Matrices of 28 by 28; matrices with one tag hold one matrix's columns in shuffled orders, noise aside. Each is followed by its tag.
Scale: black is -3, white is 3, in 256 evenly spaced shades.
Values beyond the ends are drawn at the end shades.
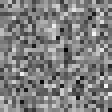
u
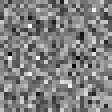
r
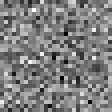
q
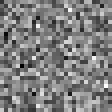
r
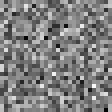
u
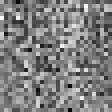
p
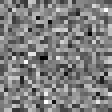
q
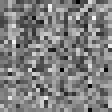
p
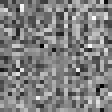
p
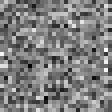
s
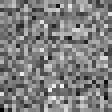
u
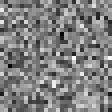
r
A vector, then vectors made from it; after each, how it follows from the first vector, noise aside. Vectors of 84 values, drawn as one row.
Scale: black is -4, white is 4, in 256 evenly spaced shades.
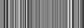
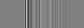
partly zeroed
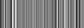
reversed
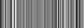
reversed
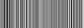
sign-scrambled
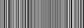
sign-scrambled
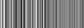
wrapped around
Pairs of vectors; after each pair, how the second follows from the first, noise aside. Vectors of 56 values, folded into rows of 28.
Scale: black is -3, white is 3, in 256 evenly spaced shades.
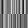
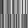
sign-scrambled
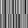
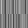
shrunk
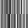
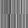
shrunk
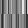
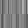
shrunk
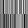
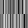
sign-scrambled
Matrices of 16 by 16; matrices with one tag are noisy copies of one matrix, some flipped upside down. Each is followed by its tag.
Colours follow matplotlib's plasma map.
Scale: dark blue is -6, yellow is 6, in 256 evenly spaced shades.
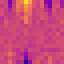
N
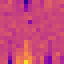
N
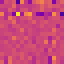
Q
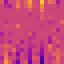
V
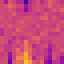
N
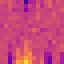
N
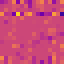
Q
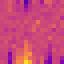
N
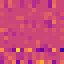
Q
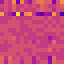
Q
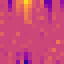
N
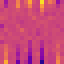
V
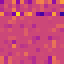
Q
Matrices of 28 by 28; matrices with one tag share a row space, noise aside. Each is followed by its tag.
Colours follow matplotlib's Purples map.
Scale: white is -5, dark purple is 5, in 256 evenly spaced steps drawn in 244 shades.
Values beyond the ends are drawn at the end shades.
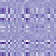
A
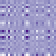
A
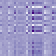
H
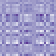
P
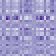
P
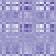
P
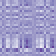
P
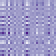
A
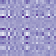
A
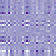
A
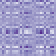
P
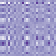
A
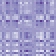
P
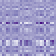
P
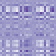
P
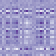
P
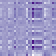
H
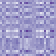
P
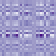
P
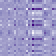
H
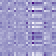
H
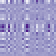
A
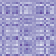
P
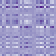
P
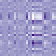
H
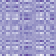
P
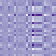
H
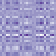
P
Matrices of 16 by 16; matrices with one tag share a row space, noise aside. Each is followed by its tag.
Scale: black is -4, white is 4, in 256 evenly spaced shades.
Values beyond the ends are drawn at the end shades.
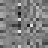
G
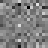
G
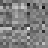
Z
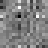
G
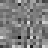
G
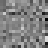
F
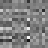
Z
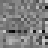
F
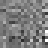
F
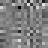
G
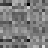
Z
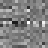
Z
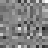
G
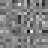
G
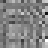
F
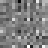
G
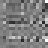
F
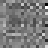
F
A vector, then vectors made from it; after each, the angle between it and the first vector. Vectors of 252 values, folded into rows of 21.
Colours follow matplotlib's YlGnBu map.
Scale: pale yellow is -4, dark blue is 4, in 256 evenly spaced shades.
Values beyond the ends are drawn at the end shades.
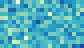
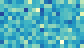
orthogonal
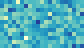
nearly parallel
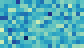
nearly opposite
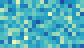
nearly parallel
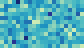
nearly opposite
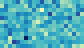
nearly opposite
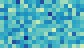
nearly opposite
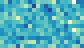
orthogonal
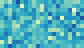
partly opposed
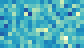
orthogonal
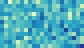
partly aligned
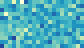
orthogonal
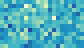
orthogonal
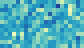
partly opposed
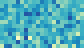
partly opposed
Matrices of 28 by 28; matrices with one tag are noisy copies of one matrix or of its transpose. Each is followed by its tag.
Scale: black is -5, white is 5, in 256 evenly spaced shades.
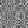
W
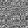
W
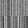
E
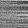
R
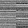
E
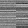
E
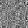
W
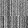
E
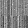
E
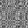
W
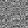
W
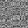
W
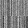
E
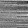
R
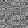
W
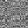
W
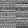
E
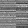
E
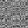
W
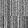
E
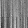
R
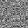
W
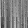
R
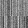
E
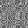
W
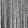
R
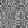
W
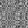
W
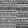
E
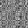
W
